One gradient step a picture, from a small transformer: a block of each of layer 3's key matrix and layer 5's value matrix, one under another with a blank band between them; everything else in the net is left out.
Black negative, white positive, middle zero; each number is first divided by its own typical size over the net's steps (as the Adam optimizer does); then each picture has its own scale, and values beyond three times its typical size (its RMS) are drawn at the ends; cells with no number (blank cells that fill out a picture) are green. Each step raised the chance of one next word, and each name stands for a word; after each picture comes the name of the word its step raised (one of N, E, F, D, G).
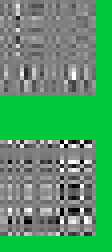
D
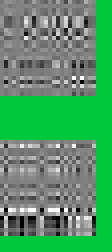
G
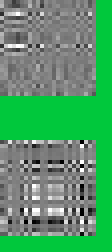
D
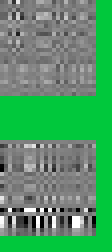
G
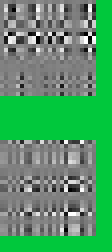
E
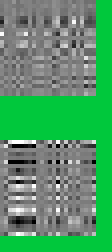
D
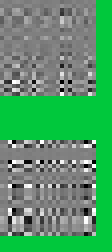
D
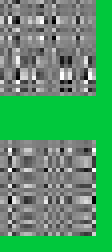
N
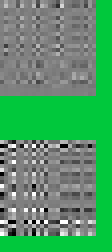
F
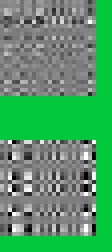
E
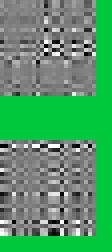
F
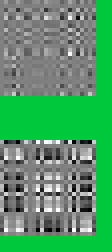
E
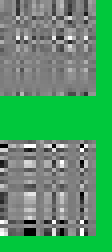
F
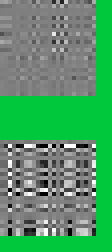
F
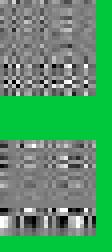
G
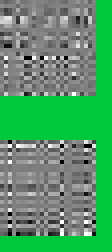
F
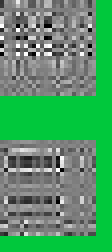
N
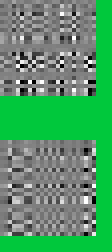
N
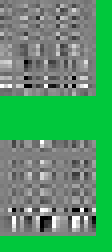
G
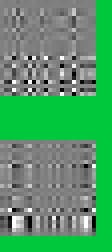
G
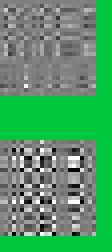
N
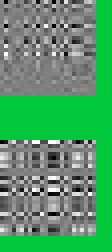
E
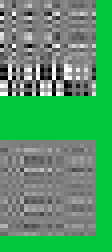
N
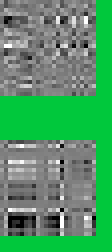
G
